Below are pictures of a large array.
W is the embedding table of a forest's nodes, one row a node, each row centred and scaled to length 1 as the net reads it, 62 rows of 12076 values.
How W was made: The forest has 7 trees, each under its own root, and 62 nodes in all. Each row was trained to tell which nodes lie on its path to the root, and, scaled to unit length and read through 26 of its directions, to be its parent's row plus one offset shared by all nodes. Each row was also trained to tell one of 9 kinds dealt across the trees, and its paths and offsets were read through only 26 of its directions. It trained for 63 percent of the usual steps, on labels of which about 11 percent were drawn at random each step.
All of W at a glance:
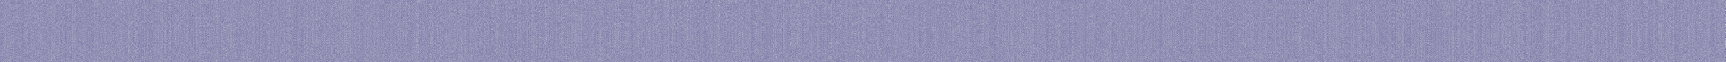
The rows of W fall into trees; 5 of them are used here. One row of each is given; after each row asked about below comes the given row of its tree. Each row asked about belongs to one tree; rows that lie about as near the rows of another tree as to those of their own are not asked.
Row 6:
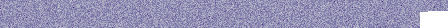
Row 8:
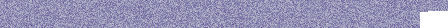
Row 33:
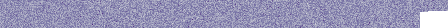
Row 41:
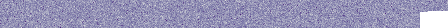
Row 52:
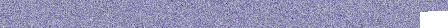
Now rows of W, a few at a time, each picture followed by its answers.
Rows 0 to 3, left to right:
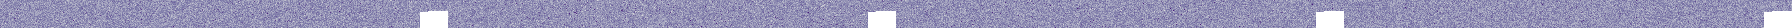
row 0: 33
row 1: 41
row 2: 33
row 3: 33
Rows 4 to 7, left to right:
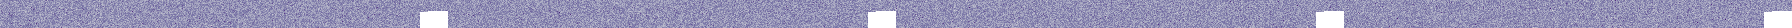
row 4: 6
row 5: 41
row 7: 8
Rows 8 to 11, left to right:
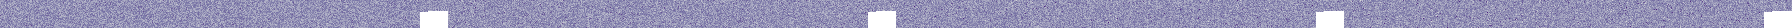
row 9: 52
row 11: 33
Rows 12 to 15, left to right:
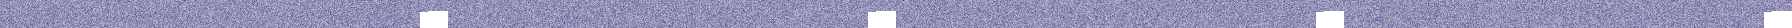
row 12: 6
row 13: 52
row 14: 41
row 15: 41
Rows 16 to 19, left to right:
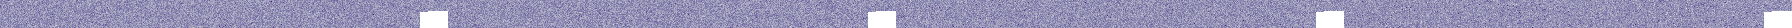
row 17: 6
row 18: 52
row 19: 41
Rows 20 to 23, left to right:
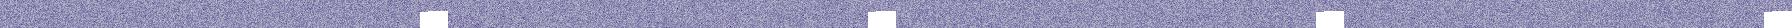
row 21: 6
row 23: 33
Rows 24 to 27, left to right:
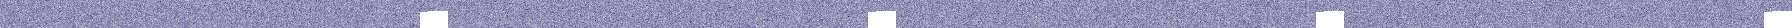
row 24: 41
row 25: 33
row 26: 41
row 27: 6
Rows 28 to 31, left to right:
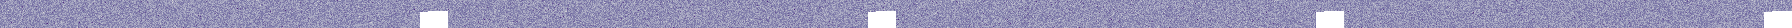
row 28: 41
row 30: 52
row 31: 33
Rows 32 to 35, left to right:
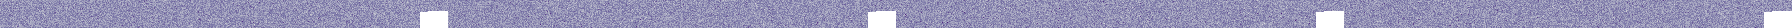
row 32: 52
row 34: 41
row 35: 52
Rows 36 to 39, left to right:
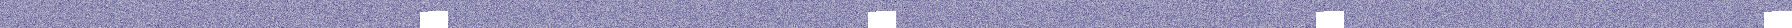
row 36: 41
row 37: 33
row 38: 41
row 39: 41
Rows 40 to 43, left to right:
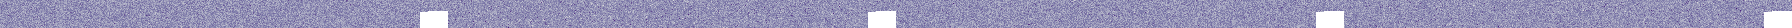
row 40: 52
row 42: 6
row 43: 6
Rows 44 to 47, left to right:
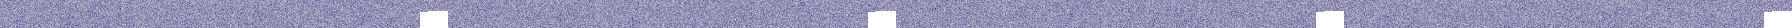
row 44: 41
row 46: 52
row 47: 52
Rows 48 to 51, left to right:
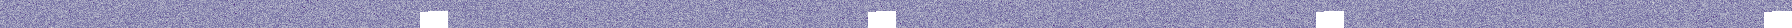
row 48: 8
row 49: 33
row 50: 52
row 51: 52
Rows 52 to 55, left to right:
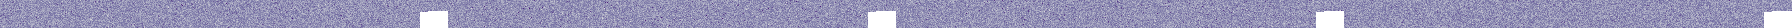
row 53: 33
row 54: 6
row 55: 52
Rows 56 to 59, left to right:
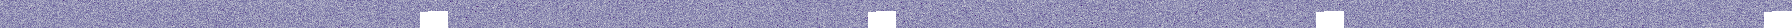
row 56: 6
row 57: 6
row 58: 8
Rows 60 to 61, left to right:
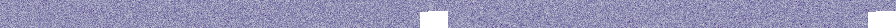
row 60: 33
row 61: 41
